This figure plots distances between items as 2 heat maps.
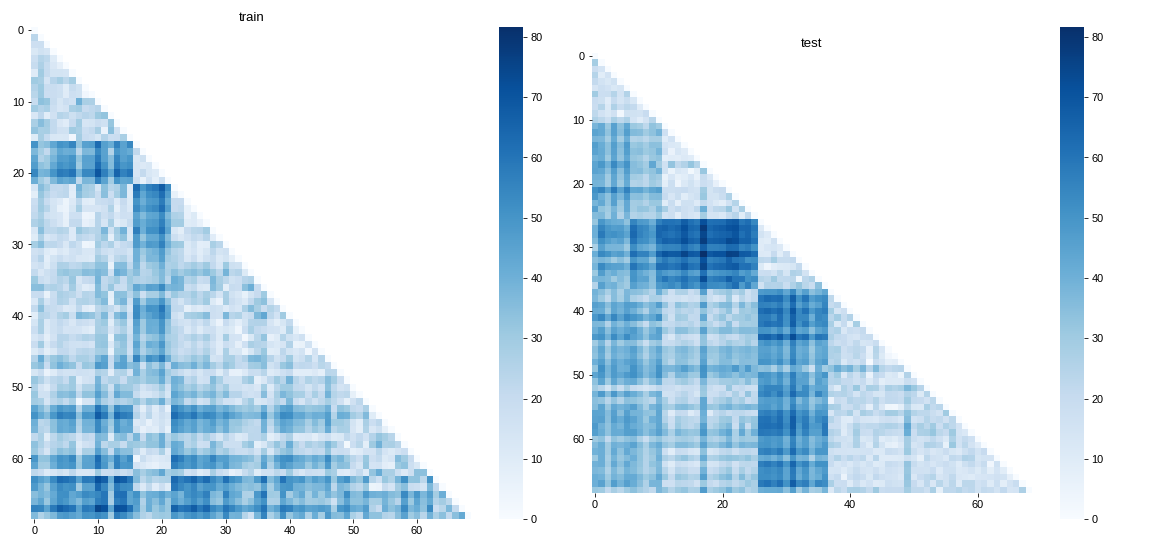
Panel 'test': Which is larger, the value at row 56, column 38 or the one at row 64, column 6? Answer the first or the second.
the second
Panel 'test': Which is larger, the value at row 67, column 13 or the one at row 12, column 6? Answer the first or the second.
the second
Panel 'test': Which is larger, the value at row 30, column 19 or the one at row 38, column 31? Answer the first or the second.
the second
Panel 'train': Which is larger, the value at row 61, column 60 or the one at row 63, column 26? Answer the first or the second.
the second
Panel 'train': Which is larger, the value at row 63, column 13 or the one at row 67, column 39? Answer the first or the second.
the first
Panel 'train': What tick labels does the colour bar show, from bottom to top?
0, 10, 20, 30, 40, 50, 60, 70, 80
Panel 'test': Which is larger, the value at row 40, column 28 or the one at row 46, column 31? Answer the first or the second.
the first
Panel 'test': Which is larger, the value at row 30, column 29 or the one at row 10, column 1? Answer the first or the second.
the second
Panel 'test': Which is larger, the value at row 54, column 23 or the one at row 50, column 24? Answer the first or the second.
the second
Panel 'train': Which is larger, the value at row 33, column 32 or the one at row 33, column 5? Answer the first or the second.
the second
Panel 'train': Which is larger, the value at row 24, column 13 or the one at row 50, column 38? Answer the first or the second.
the second
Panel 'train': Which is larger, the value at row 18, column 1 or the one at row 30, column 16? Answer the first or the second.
the second
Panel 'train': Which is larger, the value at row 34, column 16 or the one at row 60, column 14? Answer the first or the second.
the second
